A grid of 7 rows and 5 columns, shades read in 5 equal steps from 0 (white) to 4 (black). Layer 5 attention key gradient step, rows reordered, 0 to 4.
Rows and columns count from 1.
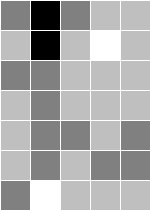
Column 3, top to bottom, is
2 1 1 1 2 1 1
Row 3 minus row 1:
0 -2 -1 0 0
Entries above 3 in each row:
1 1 0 0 0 0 0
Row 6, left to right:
1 2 1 2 2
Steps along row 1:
up down down same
